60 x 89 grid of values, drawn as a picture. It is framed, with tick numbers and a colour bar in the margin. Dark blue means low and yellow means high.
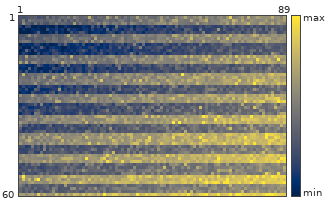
Ninth with the lowest average: top left. Slope: up to the bottom right. Ninth with the highest average: bottom right. Stripes: horizontal, repeating 9 times.
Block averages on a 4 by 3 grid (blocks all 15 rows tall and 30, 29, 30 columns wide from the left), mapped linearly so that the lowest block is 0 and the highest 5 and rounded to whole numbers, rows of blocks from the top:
012 | 123 | 234 | 345
